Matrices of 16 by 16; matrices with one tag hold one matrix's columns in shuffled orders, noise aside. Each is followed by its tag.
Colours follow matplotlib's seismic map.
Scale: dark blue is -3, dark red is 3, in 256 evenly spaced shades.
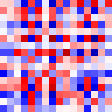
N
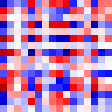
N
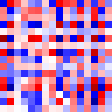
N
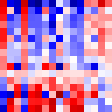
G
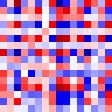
N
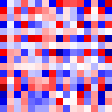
N
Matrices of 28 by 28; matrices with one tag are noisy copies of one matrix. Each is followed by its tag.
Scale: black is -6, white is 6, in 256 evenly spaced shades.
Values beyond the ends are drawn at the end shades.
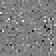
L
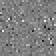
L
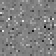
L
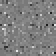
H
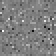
L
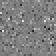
L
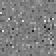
L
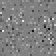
L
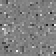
H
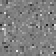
H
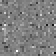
H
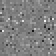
L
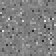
L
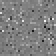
L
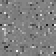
H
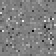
L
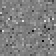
L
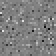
L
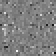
H
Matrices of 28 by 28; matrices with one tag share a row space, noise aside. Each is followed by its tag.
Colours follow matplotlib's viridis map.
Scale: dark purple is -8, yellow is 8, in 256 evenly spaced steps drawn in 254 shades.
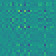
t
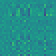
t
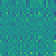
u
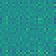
u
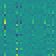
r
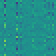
r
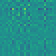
t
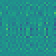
u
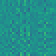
t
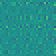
u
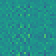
t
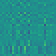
t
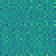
u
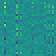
r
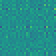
u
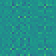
t
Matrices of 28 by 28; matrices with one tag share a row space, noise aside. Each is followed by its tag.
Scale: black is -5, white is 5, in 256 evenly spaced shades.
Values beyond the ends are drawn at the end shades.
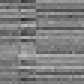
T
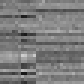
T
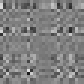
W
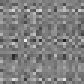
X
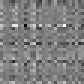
X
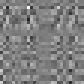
W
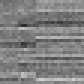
T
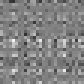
X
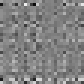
X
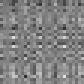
X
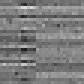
T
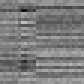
T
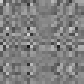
W
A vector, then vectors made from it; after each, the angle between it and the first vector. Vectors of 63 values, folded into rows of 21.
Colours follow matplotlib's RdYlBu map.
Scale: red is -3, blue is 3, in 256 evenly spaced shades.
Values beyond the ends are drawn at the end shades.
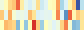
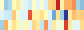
partly aligned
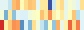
orthogonal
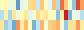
nearly opposite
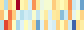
partly aligned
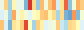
partly opposed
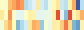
nearly parallel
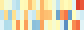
nearly opposite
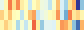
nearly parallel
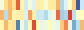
nearly parallel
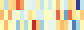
nearly parallel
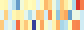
nearly opposite
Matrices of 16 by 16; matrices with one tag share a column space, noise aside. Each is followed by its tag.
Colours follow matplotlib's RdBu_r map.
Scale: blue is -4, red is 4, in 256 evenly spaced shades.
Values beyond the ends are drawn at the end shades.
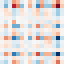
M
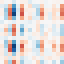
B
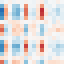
B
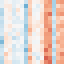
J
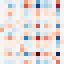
M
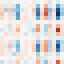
B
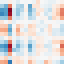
B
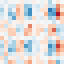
B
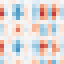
B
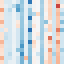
J
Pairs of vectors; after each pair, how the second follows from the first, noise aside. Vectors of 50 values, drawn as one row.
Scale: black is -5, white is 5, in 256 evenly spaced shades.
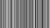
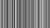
reversed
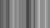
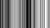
scaled up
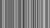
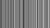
partly zeroed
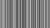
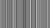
partly zeroed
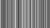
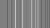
partly zeroed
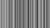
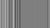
partly zeroed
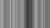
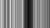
scaled up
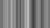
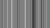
partly zeroed
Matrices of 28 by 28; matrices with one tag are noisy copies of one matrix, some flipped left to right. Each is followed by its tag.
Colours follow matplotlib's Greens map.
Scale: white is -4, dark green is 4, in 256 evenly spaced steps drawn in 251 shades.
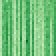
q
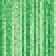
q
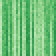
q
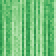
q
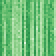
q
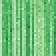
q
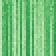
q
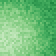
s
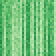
q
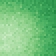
s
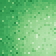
s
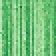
q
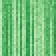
q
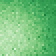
s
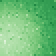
s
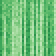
q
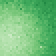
s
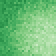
s
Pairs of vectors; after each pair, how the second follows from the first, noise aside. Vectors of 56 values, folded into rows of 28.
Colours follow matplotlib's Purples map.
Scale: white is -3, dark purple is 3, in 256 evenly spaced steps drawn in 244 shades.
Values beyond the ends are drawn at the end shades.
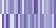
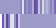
partly zeroed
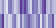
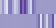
partly zeroed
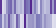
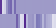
partly zeroed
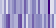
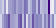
copied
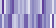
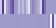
partly zeroed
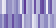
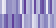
copied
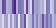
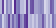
sign-scrambled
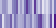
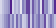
shuffled
